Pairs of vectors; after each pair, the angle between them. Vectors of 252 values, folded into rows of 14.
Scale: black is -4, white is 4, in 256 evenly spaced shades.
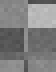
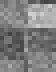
nearly parallel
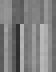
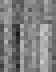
nearly parallel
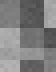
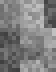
nearly opposite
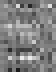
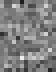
partly aligned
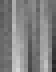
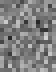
orthogonal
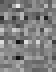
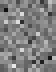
orthogonal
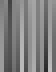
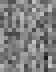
partly aligned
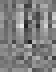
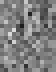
partly opposed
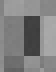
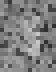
partly opposed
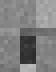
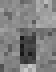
nearly parallel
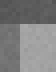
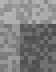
nearly opposite
